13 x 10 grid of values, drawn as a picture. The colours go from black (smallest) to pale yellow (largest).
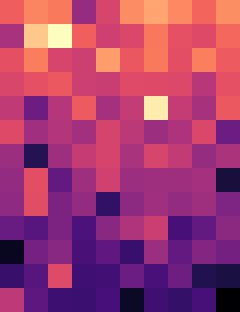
Grain: fine. Ninth with the lowest average: bottom right. Slope: up to the top. Ninth with the highest average: top left. Stripes: none.
